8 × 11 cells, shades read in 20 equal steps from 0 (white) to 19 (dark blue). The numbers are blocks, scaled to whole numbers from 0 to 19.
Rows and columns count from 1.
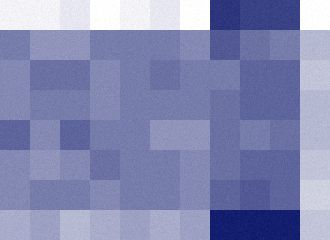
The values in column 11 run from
0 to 6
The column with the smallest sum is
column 11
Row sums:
56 115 120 119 117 116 118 113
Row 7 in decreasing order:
14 13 13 11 11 11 11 10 10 10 4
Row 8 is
7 8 6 7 8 7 8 19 19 19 5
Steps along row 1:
same up down up up down up down same down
